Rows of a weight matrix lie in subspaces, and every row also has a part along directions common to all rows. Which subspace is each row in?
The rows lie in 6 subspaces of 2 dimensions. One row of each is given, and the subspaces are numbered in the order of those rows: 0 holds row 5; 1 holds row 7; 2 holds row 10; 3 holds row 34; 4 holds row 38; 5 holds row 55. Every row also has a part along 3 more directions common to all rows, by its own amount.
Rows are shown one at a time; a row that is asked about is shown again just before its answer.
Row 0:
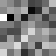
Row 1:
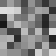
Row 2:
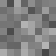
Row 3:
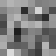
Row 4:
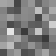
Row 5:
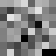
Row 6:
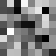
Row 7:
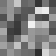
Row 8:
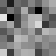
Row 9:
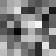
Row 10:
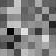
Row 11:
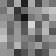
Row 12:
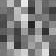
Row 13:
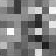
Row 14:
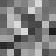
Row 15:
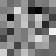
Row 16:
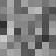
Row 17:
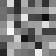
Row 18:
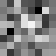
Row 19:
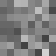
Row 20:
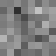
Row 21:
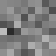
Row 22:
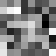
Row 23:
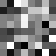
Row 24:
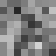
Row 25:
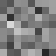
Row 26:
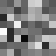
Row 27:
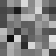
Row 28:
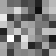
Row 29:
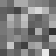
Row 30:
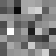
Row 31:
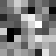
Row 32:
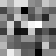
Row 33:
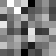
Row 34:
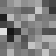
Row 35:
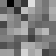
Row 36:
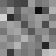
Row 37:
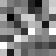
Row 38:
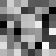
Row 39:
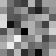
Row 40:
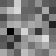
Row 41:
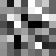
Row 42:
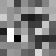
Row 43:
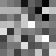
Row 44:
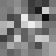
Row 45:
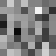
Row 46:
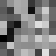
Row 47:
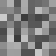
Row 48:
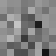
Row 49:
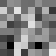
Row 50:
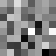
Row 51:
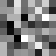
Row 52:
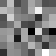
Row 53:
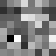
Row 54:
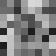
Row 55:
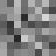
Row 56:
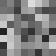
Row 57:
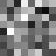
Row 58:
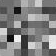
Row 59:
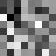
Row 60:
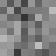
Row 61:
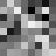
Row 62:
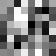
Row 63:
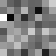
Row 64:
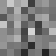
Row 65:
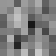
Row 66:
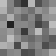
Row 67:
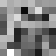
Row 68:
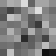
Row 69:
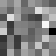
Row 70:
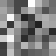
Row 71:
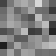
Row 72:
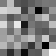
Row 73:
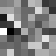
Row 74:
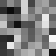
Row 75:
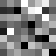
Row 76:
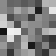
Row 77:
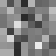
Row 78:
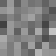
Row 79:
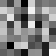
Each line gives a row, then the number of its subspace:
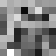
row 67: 4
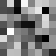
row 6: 5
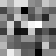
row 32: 4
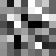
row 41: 5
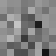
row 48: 0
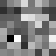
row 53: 3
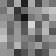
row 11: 1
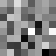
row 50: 0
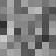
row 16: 4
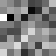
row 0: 3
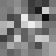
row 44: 5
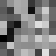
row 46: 4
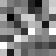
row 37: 2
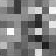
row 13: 2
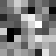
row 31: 3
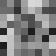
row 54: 2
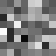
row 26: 3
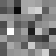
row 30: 0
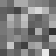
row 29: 5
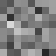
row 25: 2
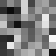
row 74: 4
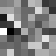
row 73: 3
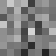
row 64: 0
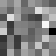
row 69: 4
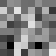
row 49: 1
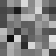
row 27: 3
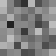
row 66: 2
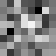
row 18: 5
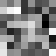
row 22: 4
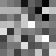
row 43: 5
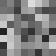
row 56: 2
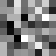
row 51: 5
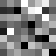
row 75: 5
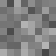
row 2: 0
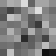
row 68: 0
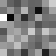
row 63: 3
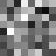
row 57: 1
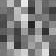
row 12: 1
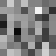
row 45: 4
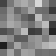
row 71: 2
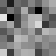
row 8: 0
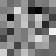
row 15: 1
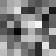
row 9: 4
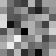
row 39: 2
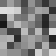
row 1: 4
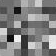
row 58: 3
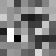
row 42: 3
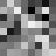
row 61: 5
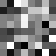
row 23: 5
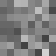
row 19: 5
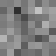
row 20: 1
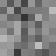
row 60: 1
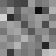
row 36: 0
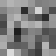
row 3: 4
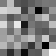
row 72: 0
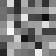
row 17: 5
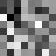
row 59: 0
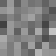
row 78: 4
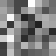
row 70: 2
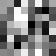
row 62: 1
